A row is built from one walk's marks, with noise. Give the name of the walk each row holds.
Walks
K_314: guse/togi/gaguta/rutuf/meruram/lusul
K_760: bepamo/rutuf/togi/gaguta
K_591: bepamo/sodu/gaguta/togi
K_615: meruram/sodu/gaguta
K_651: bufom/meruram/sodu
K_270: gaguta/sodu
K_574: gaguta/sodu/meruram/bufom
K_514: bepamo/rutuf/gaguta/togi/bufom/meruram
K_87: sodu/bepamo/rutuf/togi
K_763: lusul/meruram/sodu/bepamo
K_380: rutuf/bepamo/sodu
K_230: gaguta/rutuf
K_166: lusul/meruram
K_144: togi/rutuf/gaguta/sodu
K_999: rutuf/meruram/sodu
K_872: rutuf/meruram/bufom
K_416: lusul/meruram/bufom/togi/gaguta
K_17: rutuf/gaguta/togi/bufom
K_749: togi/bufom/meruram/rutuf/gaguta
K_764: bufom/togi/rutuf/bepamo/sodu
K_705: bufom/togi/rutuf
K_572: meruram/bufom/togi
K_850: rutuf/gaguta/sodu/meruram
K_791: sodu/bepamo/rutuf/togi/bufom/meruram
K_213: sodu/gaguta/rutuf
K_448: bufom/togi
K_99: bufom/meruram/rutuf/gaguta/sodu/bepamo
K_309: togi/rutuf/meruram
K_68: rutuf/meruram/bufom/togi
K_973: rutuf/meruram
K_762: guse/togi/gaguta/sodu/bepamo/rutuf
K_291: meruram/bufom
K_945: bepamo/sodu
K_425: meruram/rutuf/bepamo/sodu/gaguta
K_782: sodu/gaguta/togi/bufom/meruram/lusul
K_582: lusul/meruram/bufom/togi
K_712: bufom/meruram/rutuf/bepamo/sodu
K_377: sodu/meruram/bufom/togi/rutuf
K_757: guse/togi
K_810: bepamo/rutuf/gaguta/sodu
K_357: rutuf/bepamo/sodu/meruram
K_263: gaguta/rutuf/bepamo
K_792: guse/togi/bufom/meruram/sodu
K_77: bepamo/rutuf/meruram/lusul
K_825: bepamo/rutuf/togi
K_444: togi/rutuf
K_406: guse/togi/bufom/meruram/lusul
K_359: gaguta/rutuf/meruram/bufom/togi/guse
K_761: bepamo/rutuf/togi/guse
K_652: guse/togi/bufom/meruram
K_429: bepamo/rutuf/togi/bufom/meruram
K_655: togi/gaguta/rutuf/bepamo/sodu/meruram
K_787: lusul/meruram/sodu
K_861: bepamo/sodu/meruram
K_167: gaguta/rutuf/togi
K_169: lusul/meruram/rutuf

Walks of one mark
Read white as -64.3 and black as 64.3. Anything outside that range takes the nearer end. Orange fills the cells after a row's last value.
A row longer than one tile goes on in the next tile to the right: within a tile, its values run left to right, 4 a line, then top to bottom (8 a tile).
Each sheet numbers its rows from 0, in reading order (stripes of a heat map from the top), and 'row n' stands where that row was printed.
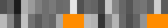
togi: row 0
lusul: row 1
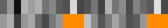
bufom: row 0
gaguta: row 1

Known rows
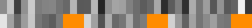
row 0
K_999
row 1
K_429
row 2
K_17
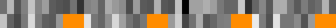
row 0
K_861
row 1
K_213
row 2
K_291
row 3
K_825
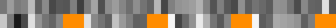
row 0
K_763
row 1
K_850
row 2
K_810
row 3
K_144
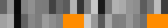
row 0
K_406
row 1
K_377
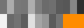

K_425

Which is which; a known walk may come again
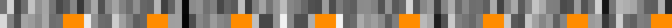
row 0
K_791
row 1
K_850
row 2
K_406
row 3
K_945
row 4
K_144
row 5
K_787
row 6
K_764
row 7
K_651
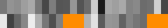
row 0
K_810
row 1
K_872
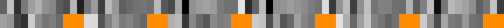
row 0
K_574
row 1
K_169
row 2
K_572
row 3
K_68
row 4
K_999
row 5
K_377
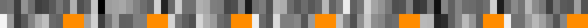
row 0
K_314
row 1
K_291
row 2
K_99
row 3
K_825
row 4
K_712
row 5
K_416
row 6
K_263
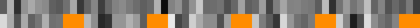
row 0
K_429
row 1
K_782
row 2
K_87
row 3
K_615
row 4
K_763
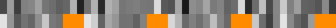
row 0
K_514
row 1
K_973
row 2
K_749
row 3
K_861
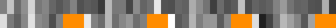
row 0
K_357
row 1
K_167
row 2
K_760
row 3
K_591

